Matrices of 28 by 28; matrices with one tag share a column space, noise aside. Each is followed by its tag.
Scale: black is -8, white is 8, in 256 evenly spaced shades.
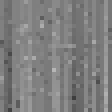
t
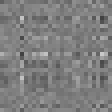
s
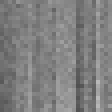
t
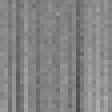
t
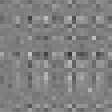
s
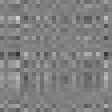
s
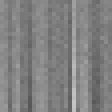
t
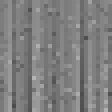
t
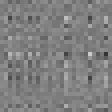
s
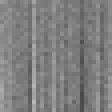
t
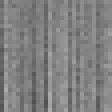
t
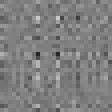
s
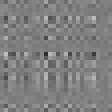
s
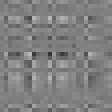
s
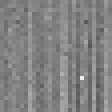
t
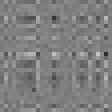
s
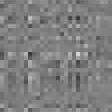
s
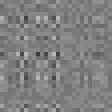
s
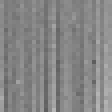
t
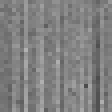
t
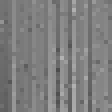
t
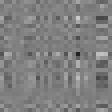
s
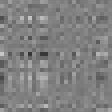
s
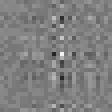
s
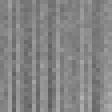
t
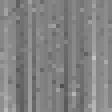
t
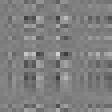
s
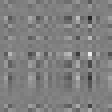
s
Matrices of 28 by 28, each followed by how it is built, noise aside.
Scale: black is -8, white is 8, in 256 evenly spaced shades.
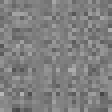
low rank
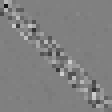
banded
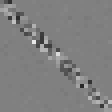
banded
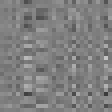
low rank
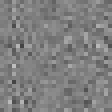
low rank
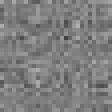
low rank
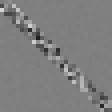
banded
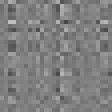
low rank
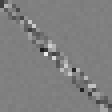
banded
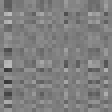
low rank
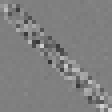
banded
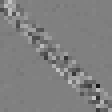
banded
